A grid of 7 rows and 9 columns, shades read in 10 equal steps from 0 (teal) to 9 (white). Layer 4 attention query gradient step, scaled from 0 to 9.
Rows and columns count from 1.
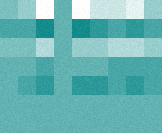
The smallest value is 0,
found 2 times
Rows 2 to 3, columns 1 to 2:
2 2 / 4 4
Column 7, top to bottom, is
7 2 6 2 2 3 3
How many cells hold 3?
28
